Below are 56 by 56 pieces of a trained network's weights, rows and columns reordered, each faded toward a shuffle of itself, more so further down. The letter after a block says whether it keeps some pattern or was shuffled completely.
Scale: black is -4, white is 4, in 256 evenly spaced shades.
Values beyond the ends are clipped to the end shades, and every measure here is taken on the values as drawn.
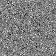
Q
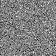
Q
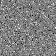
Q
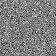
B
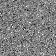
Q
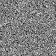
Q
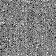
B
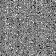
B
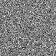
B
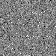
B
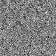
Q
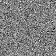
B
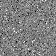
Q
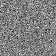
Q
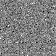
B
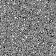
Q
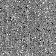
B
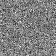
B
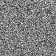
Q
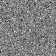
Q
